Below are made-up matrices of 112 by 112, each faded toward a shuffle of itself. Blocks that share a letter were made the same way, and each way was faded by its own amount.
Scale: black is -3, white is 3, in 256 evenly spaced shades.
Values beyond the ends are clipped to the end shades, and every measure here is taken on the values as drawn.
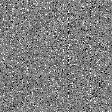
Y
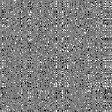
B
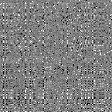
B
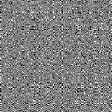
B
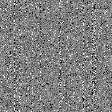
Y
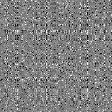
B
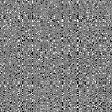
B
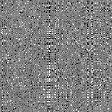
B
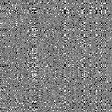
B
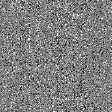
Y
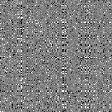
B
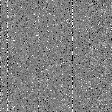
Y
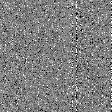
Y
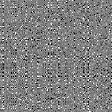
B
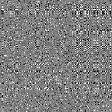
B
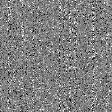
Y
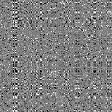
B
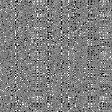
B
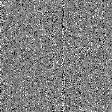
Y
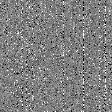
Y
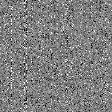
Y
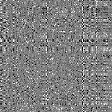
B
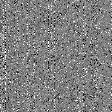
Y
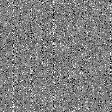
Y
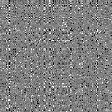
B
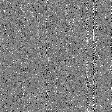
Y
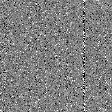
Y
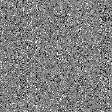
Y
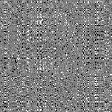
B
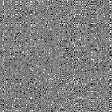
B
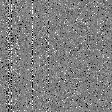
Y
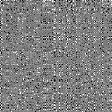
B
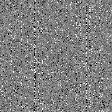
Y
